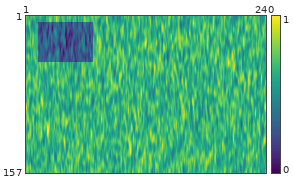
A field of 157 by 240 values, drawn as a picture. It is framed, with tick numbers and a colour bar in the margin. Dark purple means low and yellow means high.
Odd patch: lower, in the top left. Ninth with the lowest average: top left. Histogram: skewed, a long tail of low values. Mirror symmetry: none.
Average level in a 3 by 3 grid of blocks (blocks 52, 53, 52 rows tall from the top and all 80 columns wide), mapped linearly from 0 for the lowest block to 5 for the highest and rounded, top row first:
0 5 5 | 5 5 5 | 5 5 5
